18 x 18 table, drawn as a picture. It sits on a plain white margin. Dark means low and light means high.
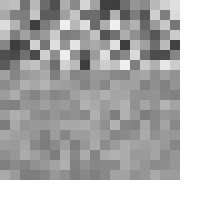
Mirror symmetry: none. Seam: horizontal, 40% of the way down, the bottom part calmer. Average level on the scale: 60%. Grain: fine.
